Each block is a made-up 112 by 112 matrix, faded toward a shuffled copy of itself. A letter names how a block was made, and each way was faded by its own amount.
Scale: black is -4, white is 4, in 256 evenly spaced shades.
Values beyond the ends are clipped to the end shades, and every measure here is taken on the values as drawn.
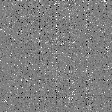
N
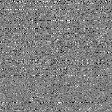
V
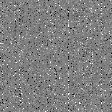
N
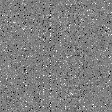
N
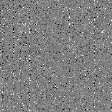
N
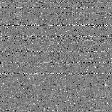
V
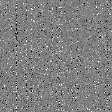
N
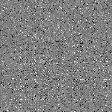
N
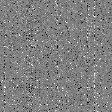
N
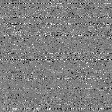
V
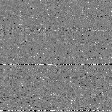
V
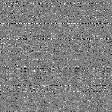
V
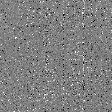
N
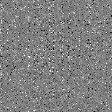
N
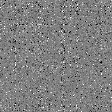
N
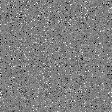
N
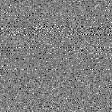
V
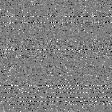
V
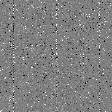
N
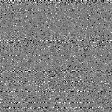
V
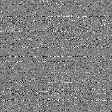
V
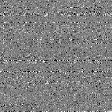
V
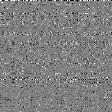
V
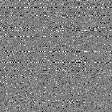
V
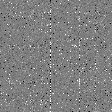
N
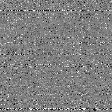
V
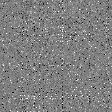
N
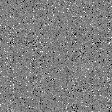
N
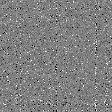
N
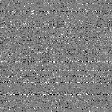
V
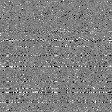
V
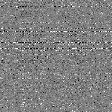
V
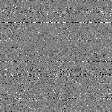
V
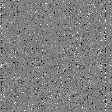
N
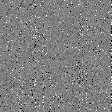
N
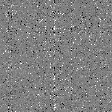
N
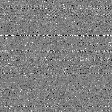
V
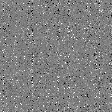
N
